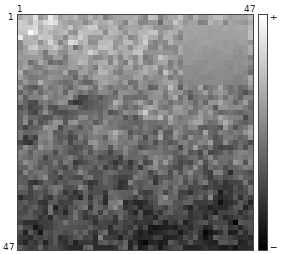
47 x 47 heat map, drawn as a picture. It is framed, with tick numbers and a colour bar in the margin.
Odd patch: calmer, in the top right. Calmest part: top right. Stripes: none. Odd rows or columns: none. Slope: up to the top.
